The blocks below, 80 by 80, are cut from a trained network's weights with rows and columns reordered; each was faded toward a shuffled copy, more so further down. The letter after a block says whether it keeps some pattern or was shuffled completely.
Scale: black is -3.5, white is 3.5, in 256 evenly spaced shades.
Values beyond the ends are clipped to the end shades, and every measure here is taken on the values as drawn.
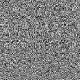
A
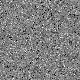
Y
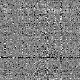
A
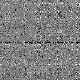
A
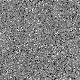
Y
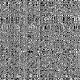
A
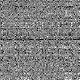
A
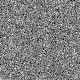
Y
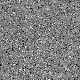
Y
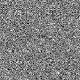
A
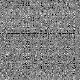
A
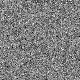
Y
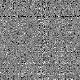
A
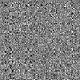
A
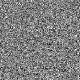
A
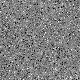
Y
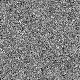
Y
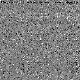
A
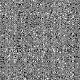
A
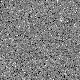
Y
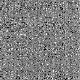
A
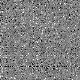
A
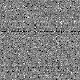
A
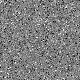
Y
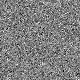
Y
